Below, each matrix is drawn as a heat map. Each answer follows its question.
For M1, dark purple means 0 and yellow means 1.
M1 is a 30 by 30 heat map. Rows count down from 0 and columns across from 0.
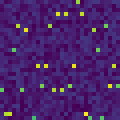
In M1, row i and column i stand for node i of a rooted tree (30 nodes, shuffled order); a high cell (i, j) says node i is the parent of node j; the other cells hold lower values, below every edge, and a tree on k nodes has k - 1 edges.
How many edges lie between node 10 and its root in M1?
7
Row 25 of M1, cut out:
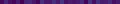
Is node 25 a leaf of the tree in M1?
yes
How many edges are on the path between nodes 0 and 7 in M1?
9
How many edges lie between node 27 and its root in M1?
7
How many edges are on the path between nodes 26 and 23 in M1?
3
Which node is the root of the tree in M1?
7
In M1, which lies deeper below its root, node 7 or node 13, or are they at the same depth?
node 13
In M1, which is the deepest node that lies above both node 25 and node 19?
29
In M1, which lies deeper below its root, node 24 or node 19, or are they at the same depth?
node 19
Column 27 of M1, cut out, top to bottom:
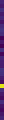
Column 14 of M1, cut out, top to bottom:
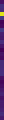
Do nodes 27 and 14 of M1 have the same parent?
no
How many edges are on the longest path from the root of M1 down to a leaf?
10
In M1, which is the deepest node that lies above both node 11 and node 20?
3
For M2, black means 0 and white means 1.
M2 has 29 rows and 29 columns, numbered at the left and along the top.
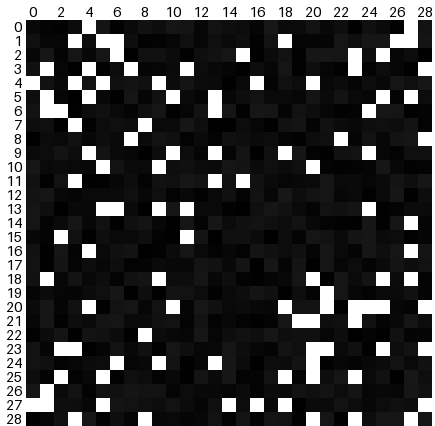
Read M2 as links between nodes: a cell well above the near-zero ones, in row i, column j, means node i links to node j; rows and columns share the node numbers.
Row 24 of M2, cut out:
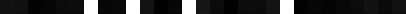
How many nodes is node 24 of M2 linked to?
4
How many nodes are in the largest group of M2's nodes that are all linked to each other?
3
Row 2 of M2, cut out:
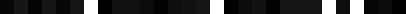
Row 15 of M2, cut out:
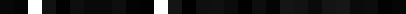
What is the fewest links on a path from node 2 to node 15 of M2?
1
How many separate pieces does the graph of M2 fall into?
3
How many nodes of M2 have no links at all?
2
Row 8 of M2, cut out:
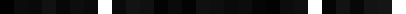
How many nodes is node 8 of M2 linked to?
3
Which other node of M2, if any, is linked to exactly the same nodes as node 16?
node 0
